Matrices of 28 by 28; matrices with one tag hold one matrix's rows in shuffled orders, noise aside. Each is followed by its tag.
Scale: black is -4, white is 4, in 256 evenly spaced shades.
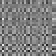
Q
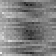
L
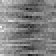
L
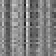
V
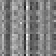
V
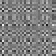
Q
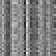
V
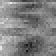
L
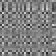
Q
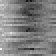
L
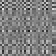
Q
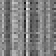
V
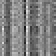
V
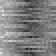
L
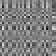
Q
